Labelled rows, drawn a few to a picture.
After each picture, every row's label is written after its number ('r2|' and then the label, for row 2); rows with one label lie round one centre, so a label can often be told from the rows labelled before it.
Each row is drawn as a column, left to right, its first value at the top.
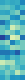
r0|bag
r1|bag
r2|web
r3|web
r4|bag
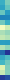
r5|web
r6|web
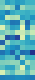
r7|web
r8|bag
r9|bag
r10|bag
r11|web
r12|bag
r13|web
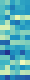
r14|web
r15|web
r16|bag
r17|bag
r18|bag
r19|bag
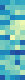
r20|bag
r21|bag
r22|web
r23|web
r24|web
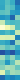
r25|web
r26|web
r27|web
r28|bag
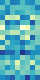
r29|web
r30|bag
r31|bag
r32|bag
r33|web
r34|web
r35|bag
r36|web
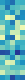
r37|web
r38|bag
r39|bag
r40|web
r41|web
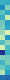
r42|web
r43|bag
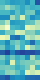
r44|web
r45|web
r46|bag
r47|bag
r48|bag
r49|web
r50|web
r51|web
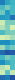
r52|web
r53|web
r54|web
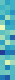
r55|web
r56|bag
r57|bag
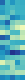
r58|bag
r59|bag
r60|web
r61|web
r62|web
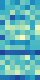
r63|bag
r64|web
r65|web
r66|web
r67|web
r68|web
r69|bag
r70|web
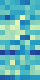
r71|web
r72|web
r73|web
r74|web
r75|bag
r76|bag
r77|web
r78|web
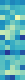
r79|bag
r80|web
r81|web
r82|bag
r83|bag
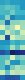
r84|web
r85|bag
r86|web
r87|web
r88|web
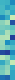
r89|web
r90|web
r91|bag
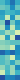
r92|web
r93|bag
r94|web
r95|bag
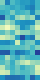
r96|web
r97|web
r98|web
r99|bag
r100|bag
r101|bag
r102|bag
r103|web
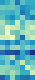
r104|web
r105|web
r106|web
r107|web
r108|bag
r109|web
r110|web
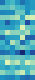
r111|bag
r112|bag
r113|bag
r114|bag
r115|web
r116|bag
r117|bag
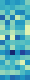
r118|web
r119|bag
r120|web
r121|bag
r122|bag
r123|web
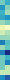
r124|web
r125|web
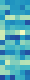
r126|web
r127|bag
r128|bag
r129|bag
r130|bag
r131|bag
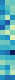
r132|bag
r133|bag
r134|web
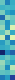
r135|web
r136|bag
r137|web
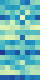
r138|web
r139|web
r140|web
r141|web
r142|bag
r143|web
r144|web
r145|web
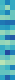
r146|bag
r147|bag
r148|bag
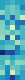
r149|web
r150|bag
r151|web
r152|bag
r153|bag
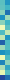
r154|web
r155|bag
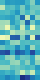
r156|web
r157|web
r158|bag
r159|bag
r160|web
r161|bag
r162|web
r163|bag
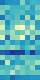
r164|web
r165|bag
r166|web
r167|web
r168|web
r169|bag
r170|web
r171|bag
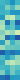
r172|web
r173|bag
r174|bag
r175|bag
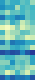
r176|web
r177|web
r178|web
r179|web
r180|web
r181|web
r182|web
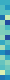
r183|web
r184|bag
